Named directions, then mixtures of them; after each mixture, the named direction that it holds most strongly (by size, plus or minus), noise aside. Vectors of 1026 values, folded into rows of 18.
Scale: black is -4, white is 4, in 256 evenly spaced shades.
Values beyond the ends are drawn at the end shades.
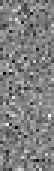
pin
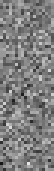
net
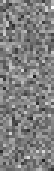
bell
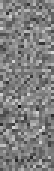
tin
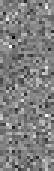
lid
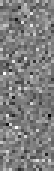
pin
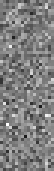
lid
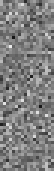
lid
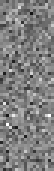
pin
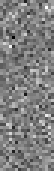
lid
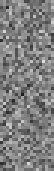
net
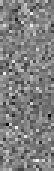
pin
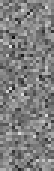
lid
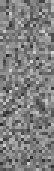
net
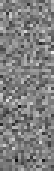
tin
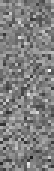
net
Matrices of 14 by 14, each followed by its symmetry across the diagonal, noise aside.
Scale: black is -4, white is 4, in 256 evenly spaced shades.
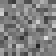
antisymmetric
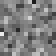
antisymmetric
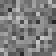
symmetric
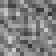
antisymmetric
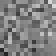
antisymmetric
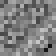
symmetric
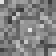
symmetric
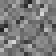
symmetric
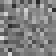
antisymmetric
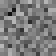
symmetric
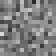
antisymmetric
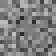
symmetric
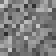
symmetric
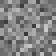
symmetric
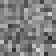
antisymmetric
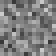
antisymmetric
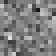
antisymmetric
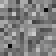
symmetric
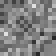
symmetric
